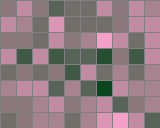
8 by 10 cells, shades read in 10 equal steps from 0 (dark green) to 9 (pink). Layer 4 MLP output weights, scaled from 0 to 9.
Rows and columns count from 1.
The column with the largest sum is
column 10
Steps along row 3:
same down up down up up down down up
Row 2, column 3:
4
